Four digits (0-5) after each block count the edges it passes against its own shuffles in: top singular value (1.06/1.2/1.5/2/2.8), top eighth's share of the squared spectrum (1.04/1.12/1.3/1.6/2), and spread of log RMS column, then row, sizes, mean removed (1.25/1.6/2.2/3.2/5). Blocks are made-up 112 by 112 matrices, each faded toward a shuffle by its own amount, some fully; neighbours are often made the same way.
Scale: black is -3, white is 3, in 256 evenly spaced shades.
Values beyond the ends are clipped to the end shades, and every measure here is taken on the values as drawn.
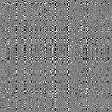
5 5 4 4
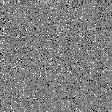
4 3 1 2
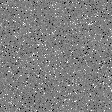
0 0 0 0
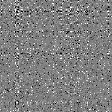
4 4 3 2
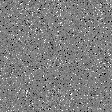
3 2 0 0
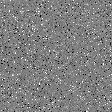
2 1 0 0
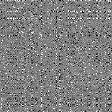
4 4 3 2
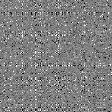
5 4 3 3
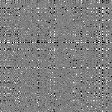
5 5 3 3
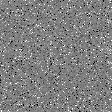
3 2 1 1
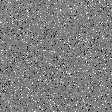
0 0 0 0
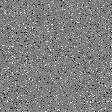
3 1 0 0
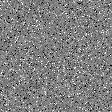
0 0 0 0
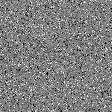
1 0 0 0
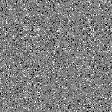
4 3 2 2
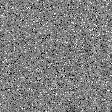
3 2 0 0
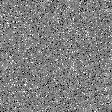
2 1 0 0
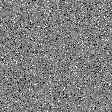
2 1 0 0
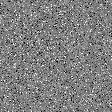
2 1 0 0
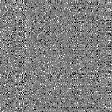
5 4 3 3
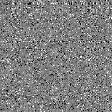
4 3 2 2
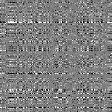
5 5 3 4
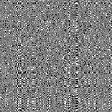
5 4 3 3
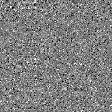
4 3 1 1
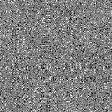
4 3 2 2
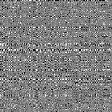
5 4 3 4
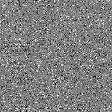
3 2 0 1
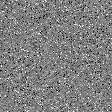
0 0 0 0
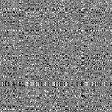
5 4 3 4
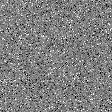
2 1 0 0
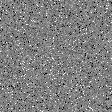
2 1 0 0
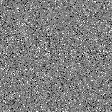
3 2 0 1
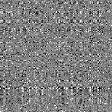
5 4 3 3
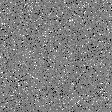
0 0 0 0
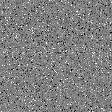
3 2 0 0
